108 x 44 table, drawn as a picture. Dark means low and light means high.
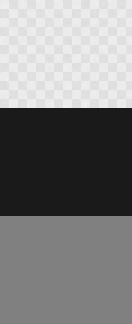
It is made of 3 by 1 panels. Panel 1,1: very high, checkered, faint in contrast. Panel 2,1: very low, flat. Panel 3,1: middling, flat.
